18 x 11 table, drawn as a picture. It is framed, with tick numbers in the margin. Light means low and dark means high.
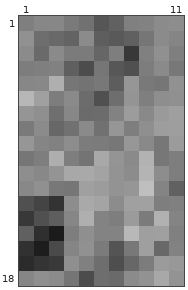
Ninth with the highest average: bottom left. Roughest part: bottom left. Mirror symmetry: none. Odd patch: higher, in the bottom left. Average level on the scale: 50%.
